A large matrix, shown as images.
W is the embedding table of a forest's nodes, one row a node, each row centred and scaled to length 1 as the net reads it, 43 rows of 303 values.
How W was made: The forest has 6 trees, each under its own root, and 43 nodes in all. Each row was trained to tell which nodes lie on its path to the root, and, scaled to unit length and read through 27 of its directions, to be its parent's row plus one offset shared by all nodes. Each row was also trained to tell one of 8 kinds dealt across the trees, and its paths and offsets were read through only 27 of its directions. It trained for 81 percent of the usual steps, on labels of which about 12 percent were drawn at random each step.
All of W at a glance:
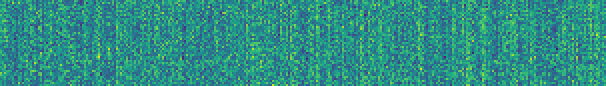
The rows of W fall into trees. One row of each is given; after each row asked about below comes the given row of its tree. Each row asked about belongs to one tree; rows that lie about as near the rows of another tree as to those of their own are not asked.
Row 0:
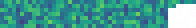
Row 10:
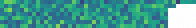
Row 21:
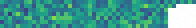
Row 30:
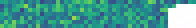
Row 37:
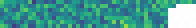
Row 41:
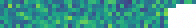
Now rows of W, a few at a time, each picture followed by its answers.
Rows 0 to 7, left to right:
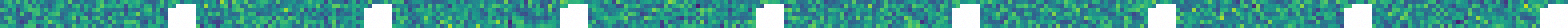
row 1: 0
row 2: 37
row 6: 30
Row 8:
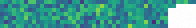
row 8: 21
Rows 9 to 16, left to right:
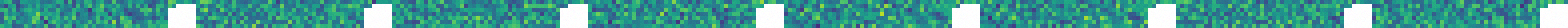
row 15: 10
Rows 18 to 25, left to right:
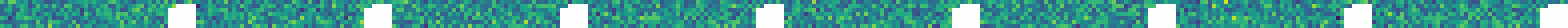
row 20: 10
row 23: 41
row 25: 21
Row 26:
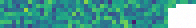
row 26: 37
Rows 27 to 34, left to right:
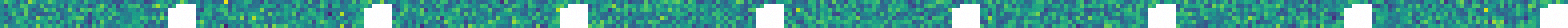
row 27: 10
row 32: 0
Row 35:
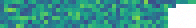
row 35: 21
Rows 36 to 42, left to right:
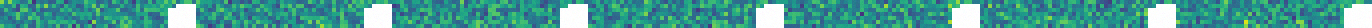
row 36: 37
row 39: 0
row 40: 37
